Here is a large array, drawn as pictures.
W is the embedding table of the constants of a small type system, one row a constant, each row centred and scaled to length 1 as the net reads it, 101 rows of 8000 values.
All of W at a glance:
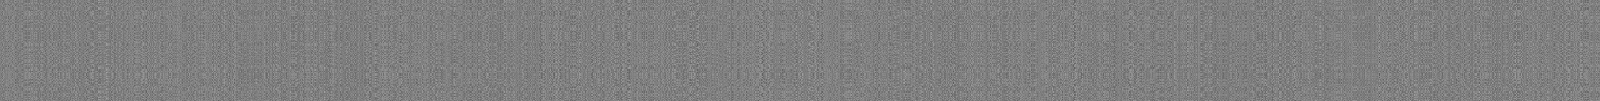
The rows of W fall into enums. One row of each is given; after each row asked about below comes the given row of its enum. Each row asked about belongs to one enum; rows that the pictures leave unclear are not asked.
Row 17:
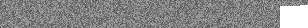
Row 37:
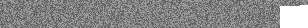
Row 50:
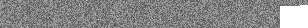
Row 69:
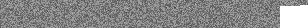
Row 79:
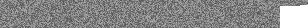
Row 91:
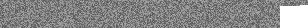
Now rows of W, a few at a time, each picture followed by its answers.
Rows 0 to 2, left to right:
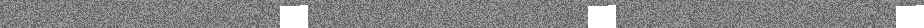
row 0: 91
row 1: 37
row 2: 91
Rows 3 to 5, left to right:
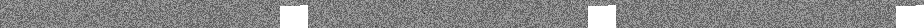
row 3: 69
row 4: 17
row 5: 37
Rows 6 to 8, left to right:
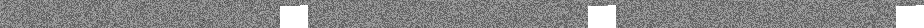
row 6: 50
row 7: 91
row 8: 91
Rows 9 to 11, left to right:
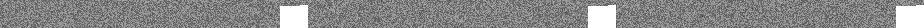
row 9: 91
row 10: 79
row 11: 69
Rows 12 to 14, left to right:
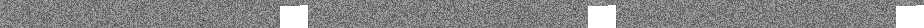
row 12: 50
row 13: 69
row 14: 69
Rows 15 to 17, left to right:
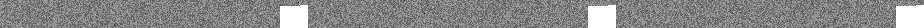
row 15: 50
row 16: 17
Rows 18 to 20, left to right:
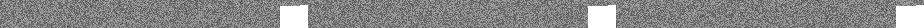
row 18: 17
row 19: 37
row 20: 69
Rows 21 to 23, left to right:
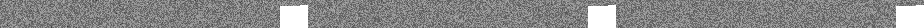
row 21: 17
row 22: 79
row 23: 91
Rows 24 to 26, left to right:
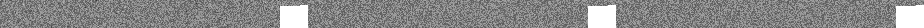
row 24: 17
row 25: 37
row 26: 37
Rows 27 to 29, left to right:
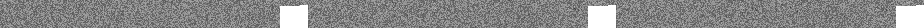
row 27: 37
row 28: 69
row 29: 69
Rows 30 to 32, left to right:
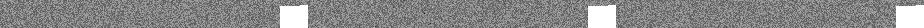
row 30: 37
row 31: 17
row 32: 91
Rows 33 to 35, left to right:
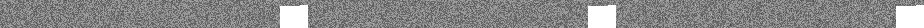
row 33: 37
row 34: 91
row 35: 50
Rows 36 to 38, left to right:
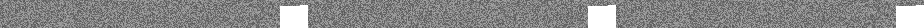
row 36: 91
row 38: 91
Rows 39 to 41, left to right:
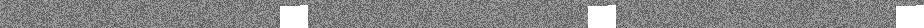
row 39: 50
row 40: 37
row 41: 17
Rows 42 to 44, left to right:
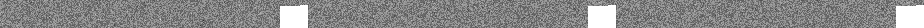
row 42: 50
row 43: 69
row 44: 69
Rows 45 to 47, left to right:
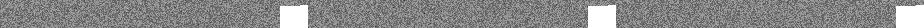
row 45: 69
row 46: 17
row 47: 37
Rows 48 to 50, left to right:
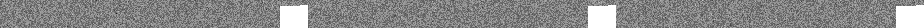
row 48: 17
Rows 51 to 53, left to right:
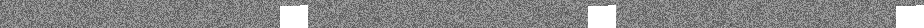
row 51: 17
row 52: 79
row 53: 50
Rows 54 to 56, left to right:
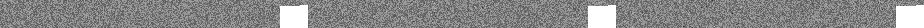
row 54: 37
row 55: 69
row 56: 17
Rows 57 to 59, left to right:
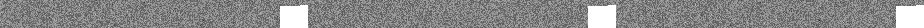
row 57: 50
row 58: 37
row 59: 50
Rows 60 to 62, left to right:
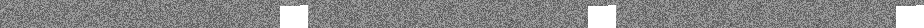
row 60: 69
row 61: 50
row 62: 50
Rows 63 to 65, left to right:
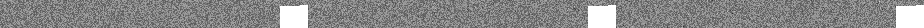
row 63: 37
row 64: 69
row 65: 17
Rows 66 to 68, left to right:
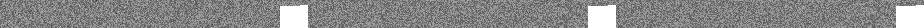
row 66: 17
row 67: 91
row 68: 91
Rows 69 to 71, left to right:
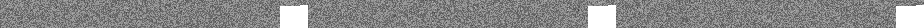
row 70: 69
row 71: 79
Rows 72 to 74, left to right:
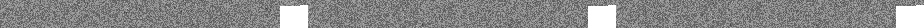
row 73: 50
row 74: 50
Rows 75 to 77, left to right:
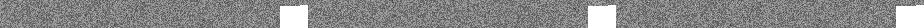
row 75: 50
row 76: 69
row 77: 50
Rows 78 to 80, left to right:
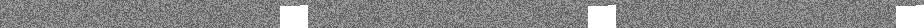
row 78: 69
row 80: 37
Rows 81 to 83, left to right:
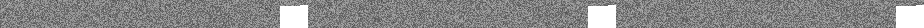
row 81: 69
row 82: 79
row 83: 79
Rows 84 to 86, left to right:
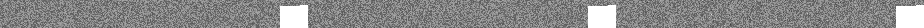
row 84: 91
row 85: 37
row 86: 50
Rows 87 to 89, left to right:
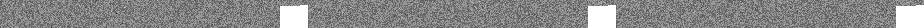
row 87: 17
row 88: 69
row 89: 69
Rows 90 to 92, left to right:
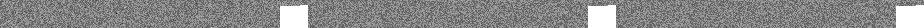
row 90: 17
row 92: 91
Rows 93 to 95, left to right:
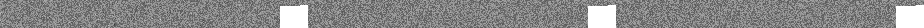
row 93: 50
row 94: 37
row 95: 37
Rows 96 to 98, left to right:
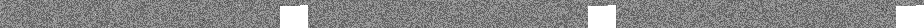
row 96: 50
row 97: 91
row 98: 69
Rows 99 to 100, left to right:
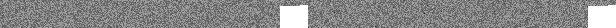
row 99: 91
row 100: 17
